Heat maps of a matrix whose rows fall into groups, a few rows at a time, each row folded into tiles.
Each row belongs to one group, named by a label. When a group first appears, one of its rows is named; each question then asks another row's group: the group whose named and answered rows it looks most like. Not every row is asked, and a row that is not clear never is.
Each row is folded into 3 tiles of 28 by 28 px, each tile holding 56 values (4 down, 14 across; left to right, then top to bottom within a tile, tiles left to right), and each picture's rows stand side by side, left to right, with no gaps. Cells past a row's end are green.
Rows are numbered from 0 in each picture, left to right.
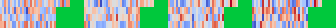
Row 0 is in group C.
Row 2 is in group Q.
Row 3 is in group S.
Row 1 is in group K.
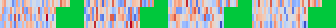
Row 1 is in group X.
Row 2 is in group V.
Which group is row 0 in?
C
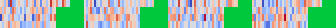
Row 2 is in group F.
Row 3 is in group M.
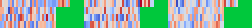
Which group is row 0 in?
S
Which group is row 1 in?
S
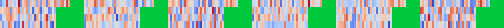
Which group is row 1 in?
V
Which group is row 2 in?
S
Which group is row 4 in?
M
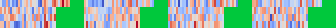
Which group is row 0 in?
Q
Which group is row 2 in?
M
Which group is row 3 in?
C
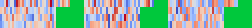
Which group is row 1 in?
S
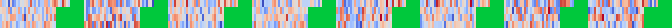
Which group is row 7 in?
X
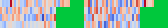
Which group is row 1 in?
C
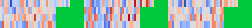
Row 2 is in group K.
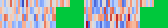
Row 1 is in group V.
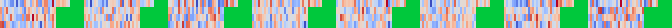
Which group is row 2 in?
S
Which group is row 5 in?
M
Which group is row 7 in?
C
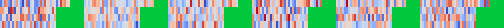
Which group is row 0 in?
C
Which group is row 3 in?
X
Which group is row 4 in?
V
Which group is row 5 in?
X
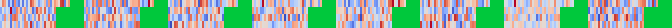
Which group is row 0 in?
C
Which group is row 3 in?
V
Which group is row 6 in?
F
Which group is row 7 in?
X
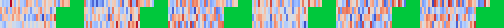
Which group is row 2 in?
X
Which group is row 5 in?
X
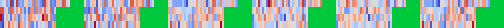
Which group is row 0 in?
S
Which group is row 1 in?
X
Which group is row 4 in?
V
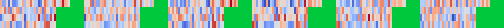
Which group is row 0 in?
Q
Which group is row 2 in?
Q
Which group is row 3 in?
K
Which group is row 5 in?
Q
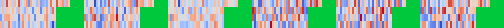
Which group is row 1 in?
M
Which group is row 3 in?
S
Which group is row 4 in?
C
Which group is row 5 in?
C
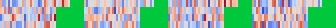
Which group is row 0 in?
Q
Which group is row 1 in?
V
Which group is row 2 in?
F
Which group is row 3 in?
V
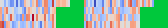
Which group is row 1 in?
M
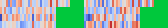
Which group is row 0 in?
V
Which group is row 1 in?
C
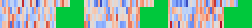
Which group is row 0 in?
Q
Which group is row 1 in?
K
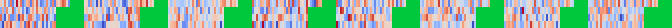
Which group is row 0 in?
S
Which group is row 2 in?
M
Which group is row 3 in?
X
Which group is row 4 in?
X
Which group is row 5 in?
V
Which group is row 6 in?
M
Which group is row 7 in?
Q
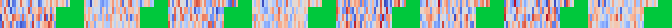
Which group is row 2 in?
X
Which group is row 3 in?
M
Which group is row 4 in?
S
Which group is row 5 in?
Q
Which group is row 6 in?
S
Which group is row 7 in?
K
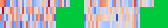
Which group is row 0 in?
C
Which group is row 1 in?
V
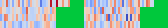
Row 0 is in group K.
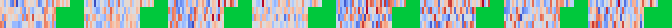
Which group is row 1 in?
M
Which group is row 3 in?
F
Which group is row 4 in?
C
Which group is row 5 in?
C
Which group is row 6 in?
X
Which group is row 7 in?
M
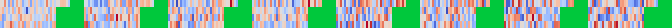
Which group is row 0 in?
S
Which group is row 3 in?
K
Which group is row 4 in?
C
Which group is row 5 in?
C
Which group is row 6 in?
X
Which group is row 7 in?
S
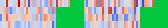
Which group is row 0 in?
V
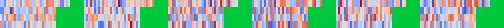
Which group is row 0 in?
X
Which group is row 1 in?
Q
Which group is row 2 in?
C
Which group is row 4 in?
C
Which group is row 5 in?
X
